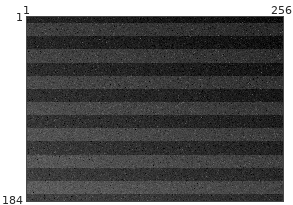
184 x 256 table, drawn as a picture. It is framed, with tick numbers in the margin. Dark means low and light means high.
The ninth with the lowest average is the top right. There is an overall slope up to the bottom left. On average the colour sits 20% of the way up the scale. Stripes running across repeat 7 times from top to bottom.
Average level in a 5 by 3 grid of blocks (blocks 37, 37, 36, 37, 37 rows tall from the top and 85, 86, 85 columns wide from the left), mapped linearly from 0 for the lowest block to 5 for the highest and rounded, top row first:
210
321
321
543
543
